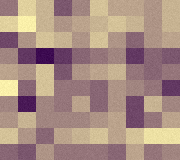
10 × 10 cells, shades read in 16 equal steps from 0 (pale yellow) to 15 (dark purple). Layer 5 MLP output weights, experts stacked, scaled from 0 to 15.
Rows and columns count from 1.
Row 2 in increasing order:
0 2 3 4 4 4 4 5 6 6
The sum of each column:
58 69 61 78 65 58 56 75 65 63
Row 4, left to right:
7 12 15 12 9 8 7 12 9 10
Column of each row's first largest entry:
4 4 1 3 4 10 2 8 3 2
